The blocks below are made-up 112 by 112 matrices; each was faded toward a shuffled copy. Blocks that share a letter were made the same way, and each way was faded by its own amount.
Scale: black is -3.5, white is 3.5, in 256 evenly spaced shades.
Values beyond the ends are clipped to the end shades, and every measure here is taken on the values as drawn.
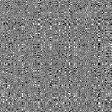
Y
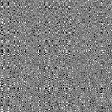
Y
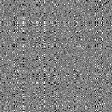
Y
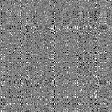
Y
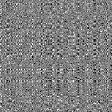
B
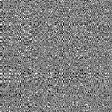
B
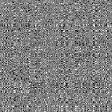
B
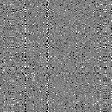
Y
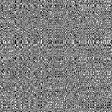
B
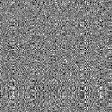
B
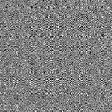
B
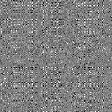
Y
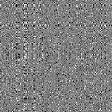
Y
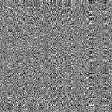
B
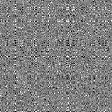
B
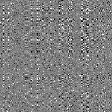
Y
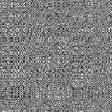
B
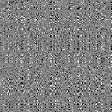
Y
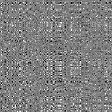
Y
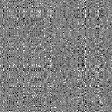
Y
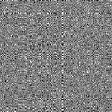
B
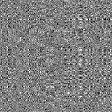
B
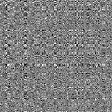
B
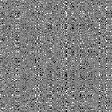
Y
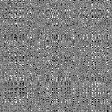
Y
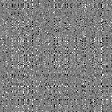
Y
